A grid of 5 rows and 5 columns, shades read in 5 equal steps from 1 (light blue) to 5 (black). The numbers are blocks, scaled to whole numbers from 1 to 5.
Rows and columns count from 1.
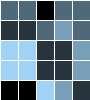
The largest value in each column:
5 5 5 4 4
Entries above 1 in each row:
5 5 3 3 4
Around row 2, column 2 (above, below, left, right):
3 1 4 3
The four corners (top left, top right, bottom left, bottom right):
3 3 5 4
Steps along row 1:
same up down same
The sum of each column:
14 14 17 15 14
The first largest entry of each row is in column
3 1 3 3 1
